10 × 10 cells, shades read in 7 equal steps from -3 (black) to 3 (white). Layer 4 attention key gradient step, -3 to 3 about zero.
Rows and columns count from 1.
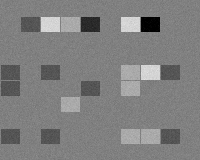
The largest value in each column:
0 0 2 1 0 0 2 2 0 0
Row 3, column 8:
0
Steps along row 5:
up down up same same up up down up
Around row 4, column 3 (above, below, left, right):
0 -1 0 0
